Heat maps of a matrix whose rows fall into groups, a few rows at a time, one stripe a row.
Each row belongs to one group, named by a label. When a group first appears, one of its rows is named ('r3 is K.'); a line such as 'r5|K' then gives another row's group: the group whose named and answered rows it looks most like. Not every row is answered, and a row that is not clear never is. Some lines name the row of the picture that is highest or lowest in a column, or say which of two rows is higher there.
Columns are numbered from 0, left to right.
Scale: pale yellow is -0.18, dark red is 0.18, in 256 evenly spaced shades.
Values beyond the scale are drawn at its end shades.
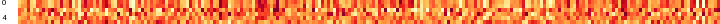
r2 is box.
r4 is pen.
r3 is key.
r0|pen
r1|pen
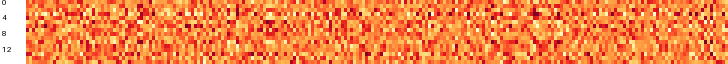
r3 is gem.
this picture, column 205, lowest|3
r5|pen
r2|key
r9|key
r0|box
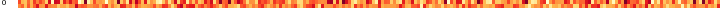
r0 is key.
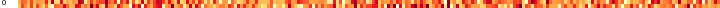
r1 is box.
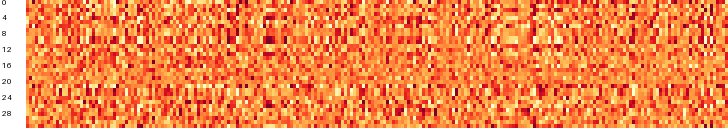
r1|key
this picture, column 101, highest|16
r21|gem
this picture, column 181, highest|21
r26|pen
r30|key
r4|pen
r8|key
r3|key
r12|gem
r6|box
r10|pen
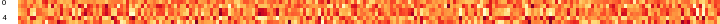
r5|gem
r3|pen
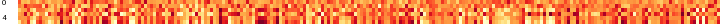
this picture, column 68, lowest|0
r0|gem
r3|gem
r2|pen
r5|pen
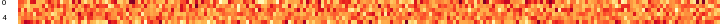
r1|gem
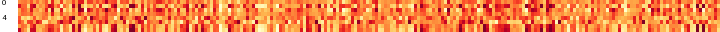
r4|gem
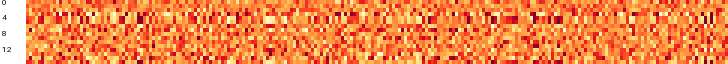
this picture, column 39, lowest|0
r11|gem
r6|pen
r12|pen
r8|key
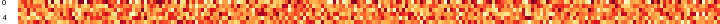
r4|gem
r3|pen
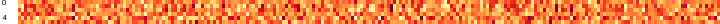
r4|gem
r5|gem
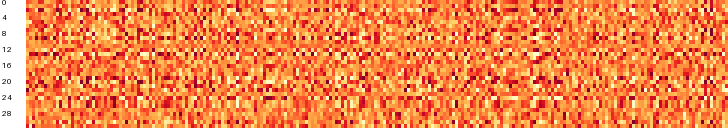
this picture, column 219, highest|13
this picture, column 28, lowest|2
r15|gem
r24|pen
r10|key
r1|key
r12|gem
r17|box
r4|gem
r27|gem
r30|key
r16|pen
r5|box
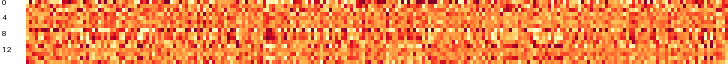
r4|pen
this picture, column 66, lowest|3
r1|box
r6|gem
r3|gem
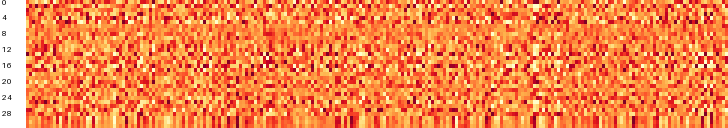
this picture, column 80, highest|13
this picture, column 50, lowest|5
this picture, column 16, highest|16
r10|box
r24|gem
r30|key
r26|pen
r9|key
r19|key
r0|gem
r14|box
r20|gem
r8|pen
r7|box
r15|pen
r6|box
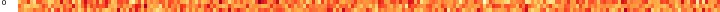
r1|gem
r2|key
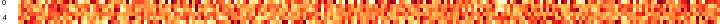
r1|gem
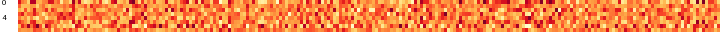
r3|box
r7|key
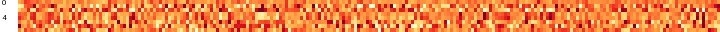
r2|pen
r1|box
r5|key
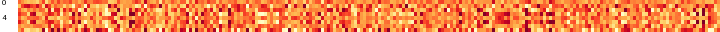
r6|key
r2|key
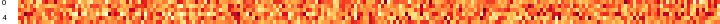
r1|gem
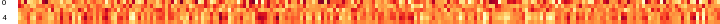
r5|pen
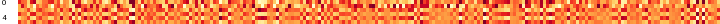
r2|pen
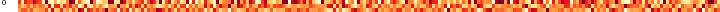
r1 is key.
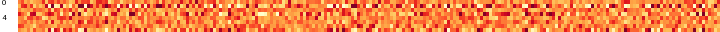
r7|key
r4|box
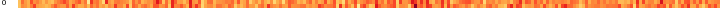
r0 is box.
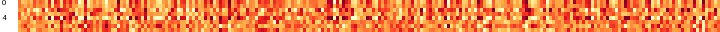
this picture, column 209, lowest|2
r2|gem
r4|key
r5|pen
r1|key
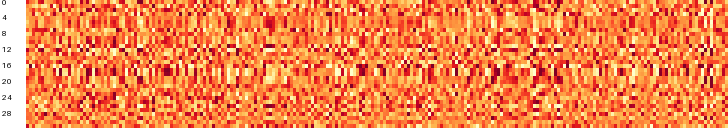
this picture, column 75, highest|31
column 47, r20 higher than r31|Yes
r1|gem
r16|box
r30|pen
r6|pen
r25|gem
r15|box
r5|pen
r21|key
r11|pen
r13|key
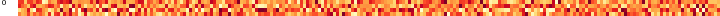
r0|box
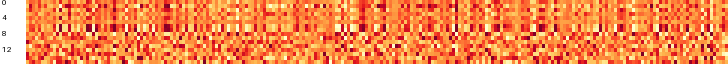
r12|key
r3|pen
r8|key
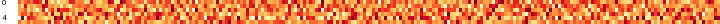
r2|gem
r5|key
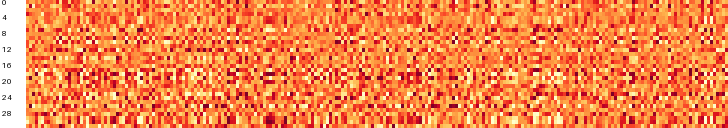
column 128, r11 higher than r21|Yes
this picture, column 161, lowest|17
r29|pen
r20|pen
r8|key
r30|pen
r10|key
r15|gem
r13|gem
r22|gem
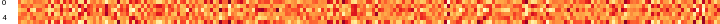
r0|key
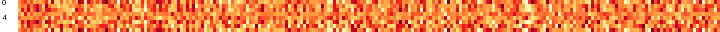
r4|key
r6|box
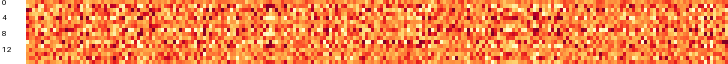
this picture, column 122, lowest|2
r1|pen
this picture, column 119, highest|10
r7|gem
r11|pen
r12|gem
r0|box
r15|pen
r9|box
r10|box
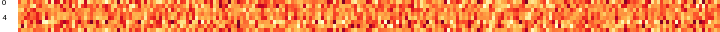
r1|pen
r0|key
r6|box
